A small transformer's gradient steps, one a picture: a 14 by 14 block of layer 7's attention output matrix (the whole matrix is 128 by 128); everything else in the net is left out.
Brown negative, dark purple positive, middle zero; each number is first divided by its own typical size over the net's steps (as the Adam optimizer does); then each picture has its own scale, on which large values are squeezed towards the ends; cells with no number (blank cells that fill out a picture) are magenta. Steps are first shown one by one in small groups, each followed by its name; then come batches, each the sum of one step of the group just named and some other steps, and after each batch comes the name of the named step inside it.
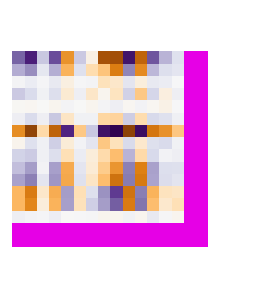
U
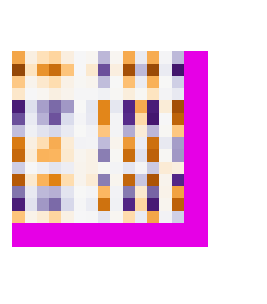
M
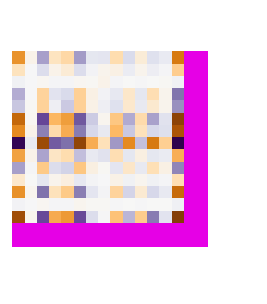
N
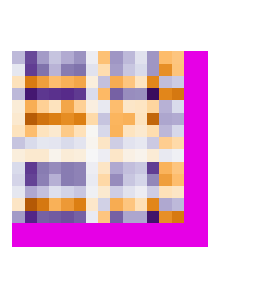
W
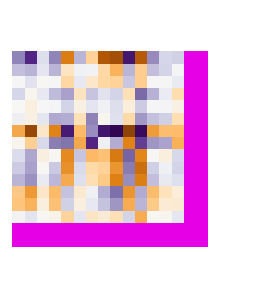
U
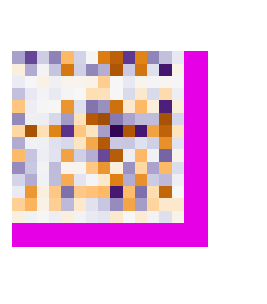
U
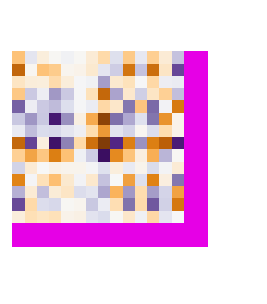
M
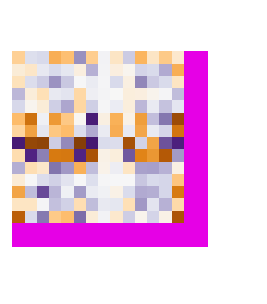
N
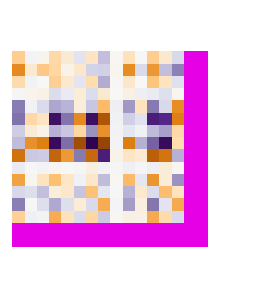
M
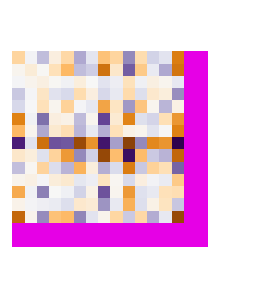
N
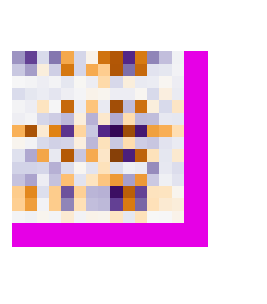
U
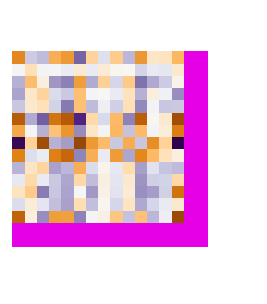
N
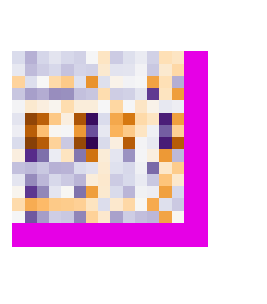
W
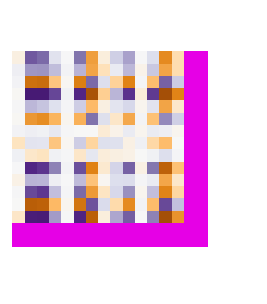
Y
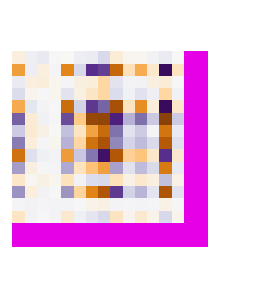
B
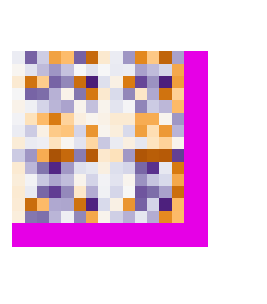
Y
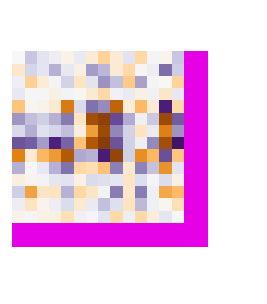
B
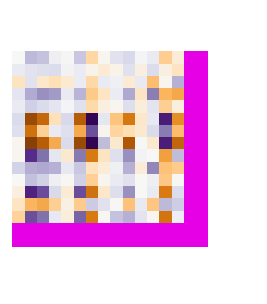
Y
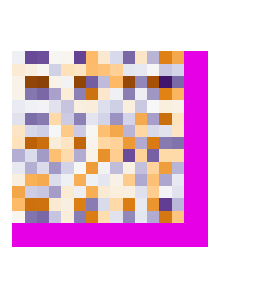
Y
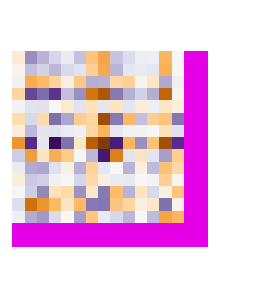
Y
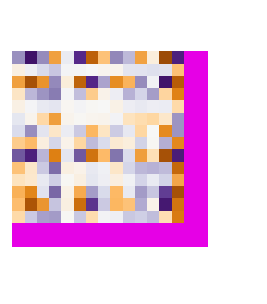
Y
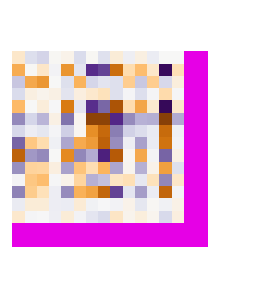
B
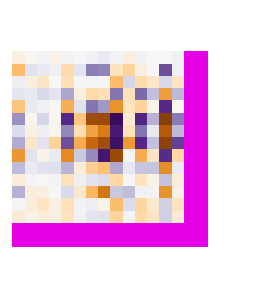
B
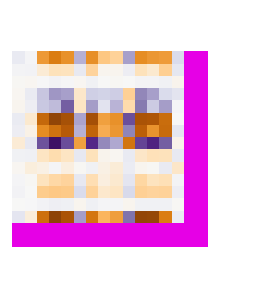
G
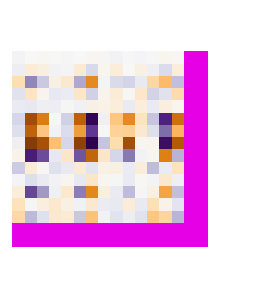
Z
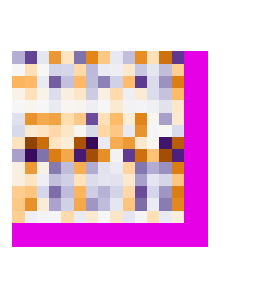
Z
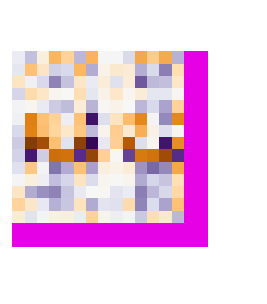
Z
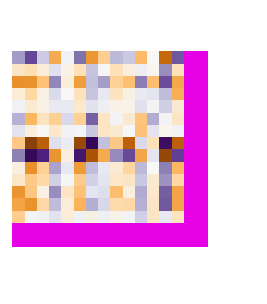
Z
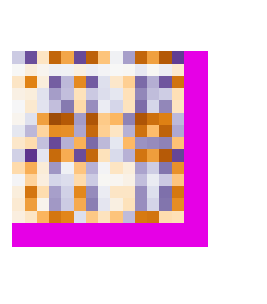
G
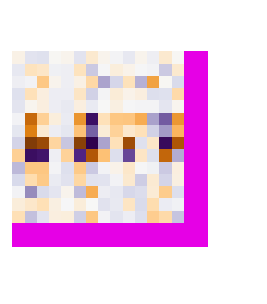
Z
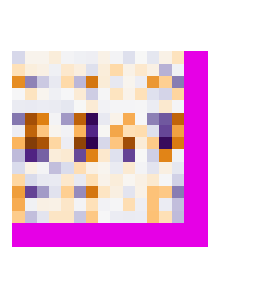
Z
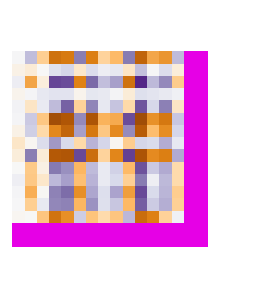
G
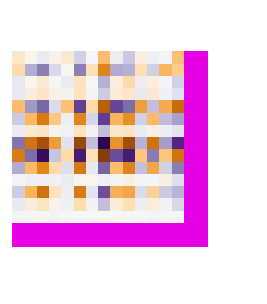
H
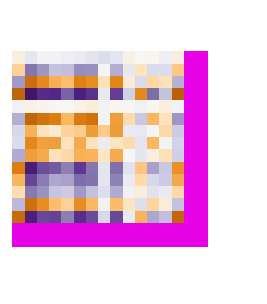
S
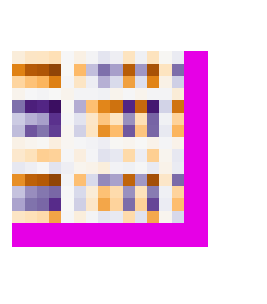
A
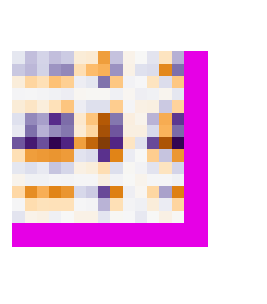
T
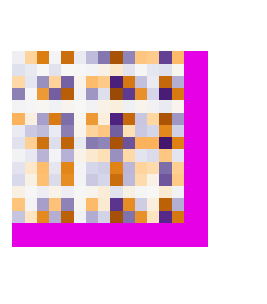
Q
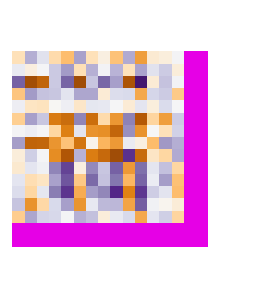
S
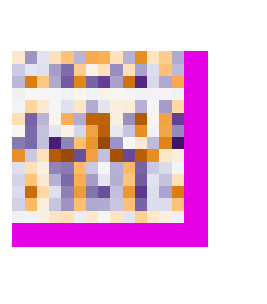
T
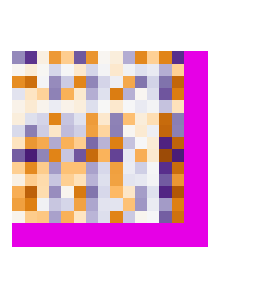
Q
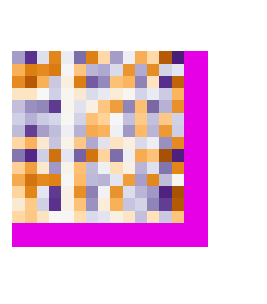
A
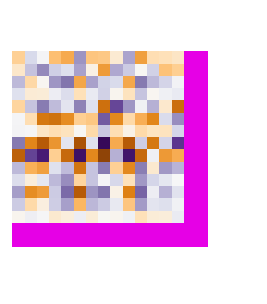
H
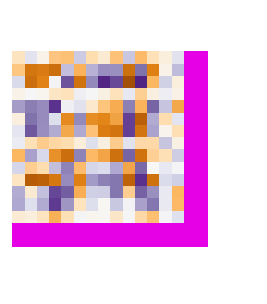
A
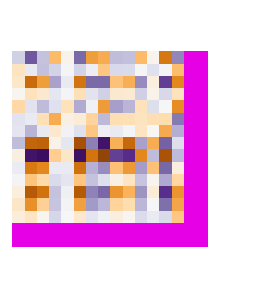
H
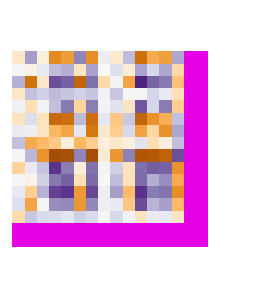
S
